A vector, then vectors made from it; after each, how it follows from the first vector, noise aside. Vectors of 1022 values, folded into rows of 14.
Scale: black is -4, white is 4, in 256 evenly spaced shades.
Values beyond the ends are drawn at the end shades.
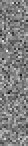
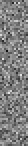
negated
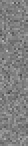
shrunk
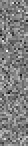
copied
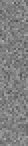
shrunk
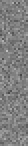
shrunk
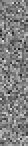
copied
